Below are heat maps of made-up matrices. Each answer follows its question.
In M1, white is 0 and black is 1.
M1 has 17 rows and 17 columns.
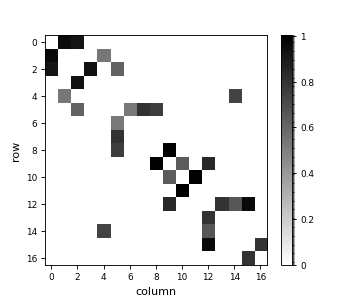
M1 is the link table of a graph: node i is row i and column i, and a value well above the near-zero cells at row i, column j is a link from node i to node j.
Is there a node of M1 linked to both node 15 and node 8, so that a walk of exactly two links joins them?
no
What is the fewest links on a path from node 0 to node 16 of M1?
6
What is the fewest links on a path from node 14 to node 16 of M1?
3
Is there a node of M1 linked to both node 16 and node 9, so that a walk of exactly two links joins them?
no
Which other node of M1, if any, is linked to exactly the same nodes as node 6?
node 7
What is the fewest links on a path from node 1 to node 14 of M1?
2
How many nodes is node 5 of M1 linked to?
4
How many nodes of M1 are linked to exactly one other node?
6
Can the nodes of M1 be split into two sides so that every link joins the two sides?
no
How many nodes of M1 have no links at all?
0
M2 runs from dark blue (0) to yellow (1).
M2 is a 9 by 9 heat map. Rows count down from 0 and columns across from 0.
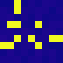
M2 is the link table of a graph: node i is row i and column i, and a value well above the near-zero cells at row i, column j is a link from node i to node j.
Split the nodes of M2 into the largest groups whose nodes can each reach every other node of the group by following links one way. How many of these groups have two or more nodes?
0
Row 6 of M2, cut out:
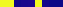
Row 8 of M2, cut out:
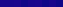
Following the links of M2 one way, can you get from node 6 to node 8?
yes
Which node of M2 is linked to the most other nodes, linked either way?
node 5
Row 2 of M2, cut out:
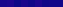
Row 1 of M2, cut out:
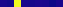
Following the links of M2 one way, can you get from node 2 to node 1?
no
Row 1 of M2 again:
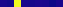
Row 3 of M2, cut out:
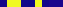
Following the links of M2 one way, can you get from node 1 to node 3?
no
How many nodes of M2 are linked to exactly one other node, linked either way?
3
